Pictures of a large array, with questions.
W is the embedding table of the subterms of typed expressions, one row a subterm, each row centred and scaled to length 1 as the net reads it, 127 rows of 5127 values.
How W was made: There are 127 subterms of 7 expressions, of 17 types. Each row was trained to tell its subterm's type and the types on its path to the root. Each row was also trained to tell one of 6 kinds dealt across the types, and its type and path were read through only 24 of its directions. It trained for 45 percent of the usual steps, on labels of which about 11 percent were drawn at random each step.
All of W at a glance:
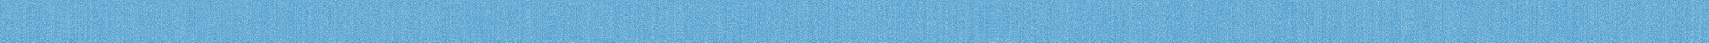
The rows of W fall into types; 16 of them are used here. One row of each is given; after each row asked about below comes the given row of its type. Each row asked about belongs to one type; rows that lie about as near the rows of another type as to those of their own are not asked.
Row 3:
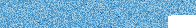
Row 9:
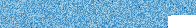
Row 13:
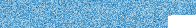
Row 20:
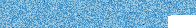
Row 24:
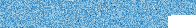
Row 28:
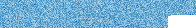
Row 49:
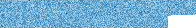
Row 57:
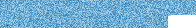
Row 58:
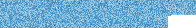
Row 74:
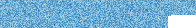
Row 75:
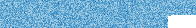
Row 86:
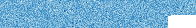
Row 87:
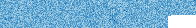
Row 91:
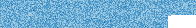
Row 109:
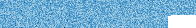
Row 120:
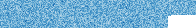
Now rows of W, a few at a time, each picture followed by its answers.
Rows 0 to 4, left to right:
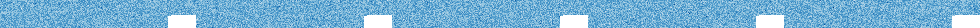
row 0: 49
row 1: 120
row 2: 24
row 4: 13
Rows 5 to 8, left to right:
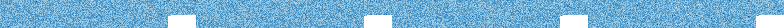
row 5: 57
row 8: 58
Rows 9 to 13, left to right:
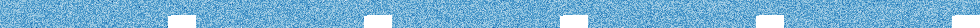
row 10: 120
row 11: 9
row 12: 87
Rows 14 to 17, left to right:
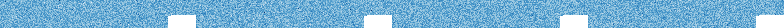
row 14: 86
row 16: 58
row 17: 58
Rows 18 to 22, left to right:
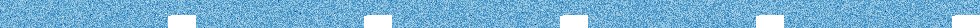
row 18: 75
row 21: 58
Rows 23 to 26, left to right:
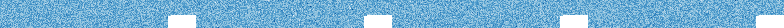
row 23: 57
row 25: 3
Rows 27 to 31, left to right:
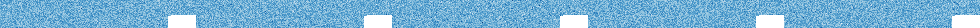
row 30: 24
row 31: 75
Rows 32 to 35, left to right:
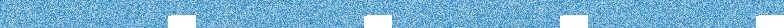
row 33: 91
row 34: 87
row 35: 20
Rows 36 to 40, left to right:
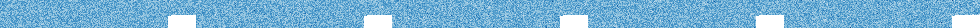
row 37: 58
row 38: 24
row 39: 91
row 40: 9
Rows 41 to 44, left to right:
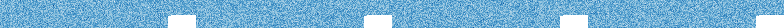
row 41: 57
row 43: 24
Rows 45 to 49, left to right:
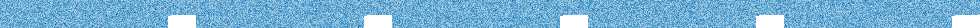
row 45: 75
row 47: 75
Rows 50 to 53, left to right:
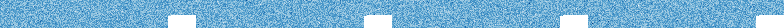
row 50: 91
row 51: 58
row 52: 49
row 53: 74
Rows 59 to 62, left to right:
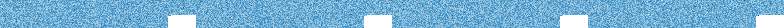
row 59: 3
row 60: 20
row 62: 3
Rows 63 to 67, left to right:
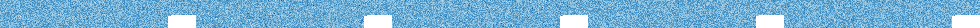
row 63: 24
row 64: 75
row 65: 75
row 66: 91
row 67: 91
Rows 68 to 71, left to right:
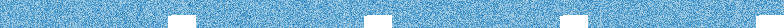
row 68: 58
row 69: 120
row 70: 24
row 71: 24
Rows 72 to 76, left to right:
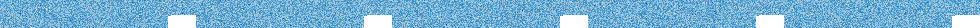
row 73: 120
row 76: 49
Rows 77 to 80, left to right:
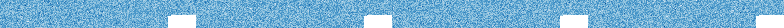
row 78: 49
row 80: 9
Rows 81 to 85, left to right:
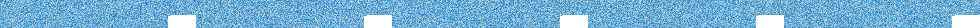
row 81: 87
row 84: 13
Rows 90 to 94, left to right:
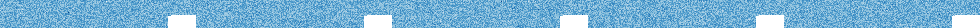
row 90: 3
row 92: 20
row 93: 49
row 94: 57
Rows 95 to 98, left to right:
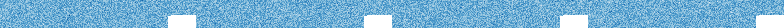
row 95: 20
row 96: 75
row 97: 3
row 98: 87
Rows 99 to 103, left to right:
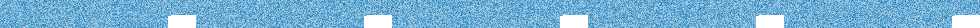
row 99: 49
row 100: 9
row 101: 20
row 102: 28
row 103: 57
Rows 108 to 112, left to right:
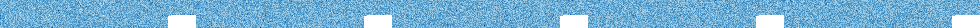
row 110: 3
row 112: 74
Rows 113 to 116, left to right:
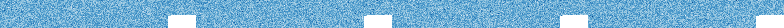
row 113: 87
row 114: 28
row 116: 120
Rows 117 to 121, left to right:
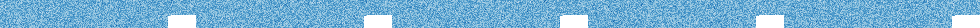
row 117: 20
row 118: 28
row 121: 120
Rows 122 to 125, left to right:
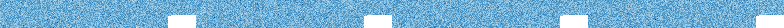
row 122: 91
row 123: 49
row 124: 91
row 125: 3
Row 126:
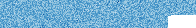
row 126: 86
